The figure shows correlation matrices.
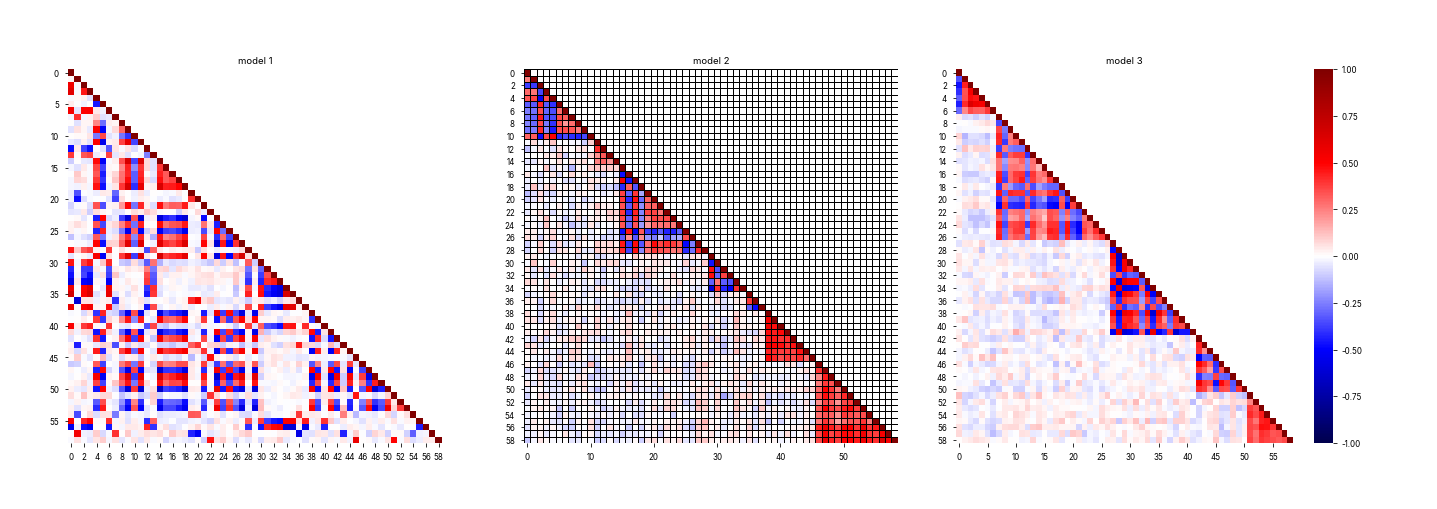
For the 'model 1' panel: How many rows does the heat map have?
59
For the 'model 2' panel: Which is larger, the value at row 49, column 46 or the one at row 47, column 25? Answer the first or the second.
the first
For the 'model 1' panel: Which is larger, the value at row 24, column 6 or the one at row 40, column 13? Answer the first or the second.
the second
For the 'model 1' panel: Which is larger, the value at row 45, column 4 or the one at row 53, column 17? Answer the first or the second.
the first
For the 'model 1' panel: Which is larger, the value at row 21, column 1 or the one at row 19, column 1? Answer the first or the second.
the first
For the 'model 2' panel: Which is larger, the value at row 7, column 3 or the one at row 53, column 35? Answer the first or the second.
the second
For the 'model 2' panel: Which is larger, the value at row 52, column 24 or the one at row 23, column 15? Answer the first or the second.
the second
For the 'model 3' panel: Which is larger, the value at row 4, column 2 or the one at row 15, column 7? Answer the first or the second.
the first
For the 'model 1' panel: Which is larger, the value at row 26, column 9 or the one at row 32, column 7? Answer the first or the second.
the first
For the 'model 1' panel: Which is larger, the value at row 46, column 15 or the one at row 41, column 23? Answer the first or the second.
the second
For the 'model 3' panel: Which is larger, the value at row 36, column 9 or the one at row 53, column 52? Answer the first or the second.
the second
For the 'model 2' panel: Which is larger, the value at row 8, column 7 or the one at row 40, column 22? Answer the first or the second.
the first
